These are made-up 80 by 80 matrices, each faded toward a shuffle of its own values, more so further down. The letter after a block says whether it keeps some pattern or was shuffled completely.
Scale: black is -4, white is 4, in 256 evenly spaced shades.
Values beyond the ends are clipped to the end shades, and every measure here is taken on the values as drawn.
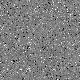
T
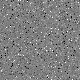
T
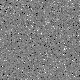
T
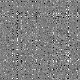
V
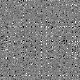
V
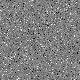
T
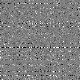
V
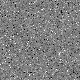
T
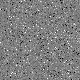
T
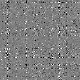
V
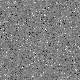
T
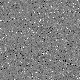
T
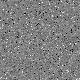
T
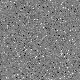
T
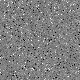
T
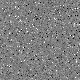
T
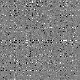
V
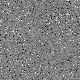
T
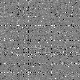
V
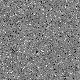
T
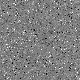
T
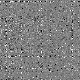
V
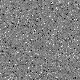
T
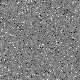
T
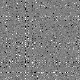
V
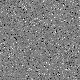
T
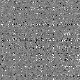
V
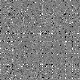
V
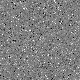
T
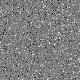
T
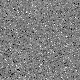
T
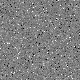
T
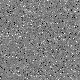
T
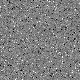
T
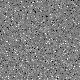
T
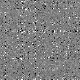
V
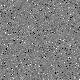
T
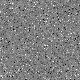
T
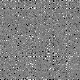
V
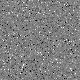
T
